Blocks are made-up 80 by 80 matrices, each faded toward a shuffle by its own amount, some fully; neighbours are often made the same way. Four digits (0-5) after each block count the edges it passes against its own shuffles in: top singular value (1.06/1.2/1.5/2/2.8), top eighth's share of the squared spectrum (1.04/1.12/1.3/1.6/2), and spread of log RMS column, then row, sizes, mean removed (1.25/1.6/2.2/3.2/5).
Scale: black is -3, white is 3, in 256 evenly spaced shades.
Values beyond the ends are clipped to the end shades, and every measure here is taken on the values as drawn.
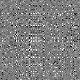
4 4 2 3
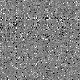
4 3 1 2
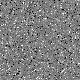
1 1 0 0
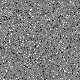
2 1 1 0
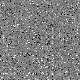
3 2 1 1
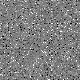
3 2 0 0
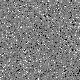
1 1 0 0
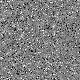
2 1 0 0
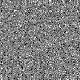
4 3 1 1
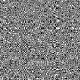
4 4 2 2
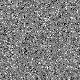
3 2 0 0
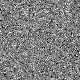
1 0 0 0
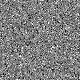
2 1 0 0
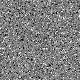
2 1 0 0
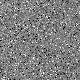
1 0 0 0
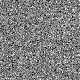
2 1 0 0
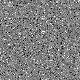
3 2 0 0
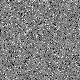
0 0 0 0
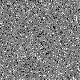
2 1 0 0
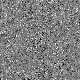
0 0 0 0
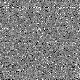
3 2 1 1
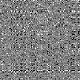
4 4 2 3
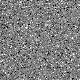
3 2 0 1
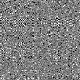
4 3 1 2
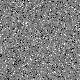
2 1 0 0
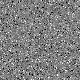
2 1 0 0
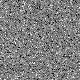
0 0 0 0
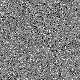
1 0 0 0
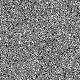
0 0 0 0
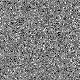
2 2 0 1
